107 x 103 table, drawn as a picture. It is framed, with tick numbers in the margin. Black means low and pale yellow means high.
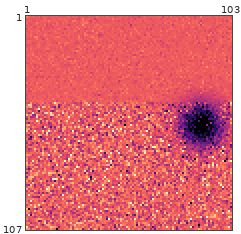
The values are skewed, with a long tail toward low values. The ninth with the lowest average is the middle right. There are no regular stripes. A single dip lies in the middle right. A horizontal seam about 40% of the way down splits the table, and the top part is calmer.
